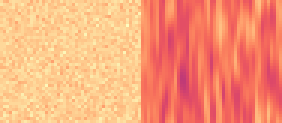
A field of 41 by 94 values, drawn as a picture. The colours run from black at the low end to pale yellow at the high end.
The table splits into one row of 2 panels. Panel 1,1: very high, fine-grained, faint in contrast. Panel 1,2: high, streaked downward.
